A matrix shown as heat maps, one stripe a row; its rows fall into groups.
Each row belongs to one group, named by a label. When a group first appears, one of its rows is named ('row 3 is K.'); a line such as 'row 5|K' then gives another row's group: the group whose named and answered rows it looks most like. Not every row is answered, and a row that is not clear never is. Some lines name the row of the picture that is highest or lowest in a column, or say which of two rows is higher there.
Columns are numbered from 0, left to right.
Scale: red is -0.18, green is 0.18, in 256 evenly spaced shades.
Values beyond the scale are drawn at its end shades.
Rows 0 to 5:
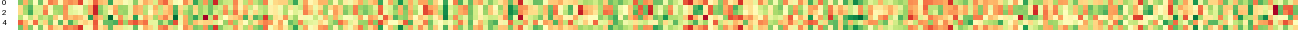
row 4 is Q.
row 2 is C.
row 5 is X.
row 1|C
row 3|X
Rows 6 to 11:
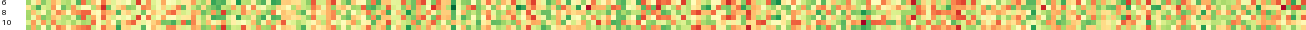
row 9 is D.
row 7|C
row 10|Q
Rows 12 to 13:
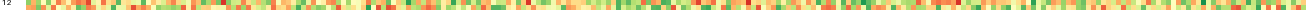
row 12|X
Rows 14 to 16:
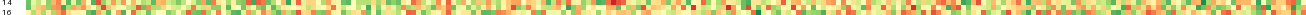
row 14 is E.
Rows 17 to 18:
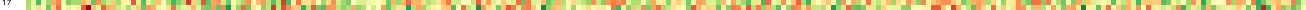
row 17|E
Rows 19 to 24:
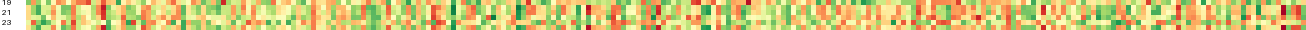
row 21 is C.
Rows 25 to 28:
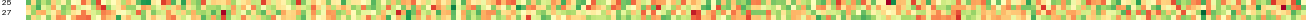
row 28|X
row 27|D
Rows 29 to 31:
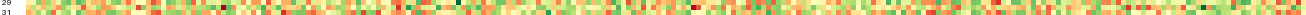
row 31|Q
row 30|D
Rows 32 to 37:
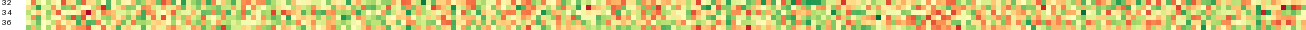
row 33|C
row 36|E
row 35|E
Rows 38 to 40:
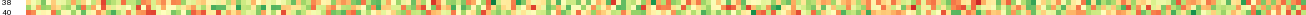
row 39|D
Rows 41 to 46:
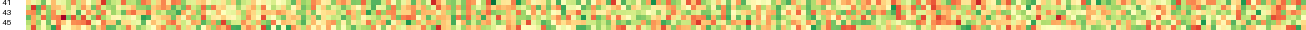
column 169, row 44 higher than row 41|Yes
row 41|C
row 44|E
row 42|E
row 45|X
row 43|Q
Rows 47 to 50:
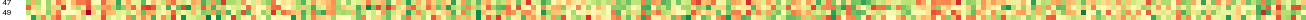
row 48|Q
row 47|X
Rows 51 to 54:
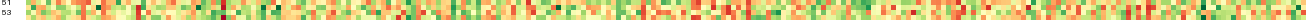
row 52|D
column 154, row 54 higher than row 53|No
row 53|D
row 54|D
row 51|X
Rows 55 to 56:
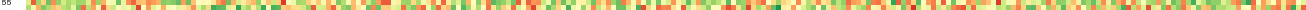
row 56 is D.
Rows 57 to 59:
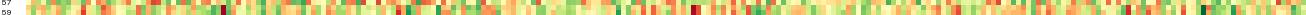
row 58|D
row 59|D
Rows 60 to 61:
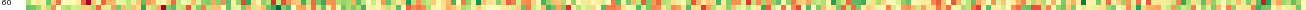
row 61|E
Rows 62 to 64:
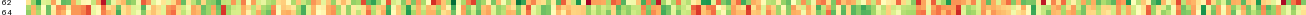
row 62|C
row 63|X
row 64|X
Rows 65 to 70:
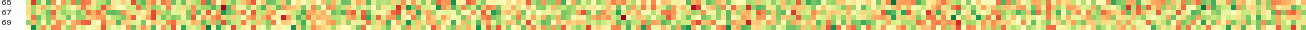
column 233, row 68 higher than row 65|Yes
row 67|Q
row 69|X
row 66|D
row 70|C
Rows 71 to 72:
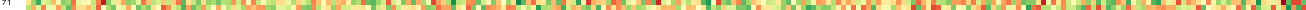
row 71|C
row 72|E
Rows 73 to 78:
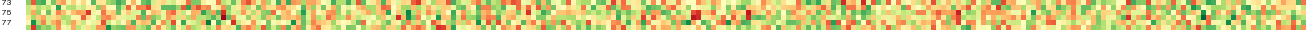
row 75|X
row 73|E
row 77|C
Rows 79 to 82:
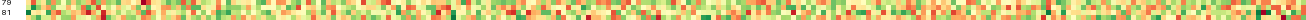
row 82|C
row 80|E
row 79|Q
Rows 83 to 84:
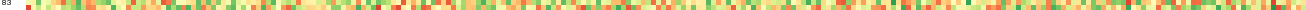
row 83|E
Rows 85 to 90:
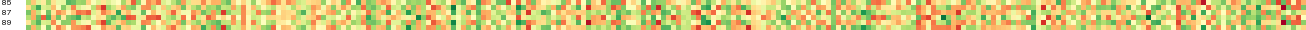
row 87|X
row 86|C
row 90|X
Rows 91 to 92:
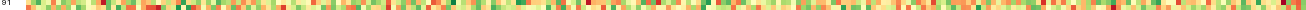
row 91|C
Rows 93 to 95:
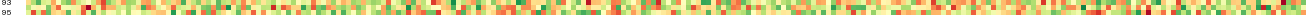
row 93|C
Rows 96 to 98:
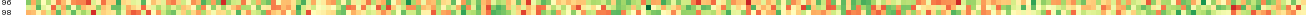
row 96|X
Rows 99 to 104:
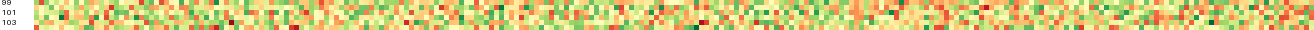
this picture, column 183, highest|100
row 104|Q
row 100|C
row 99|E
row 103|D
